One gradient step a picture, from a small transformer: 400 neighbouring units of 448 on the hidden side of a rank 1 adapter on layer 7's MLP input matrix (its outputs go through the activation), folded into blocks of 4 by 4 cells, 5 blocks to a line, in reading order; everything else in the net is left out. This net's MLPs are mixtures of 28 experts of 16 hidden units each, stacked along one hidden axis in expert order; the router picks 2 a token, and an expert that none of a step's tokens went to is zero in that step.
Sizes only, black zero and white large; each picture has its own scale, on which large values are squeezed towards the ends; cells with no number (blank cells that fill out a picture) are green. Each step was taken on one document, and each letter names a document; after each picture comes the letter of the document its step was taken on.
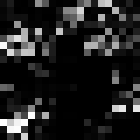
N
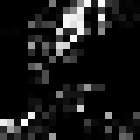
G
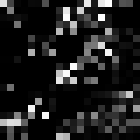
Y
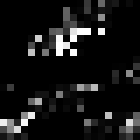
G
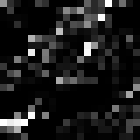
Y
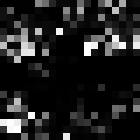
N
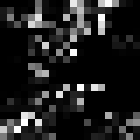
G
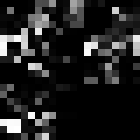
N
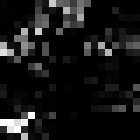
N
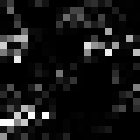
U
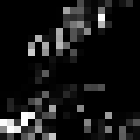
G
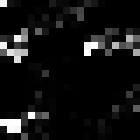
U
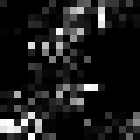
G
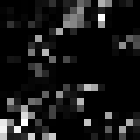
G
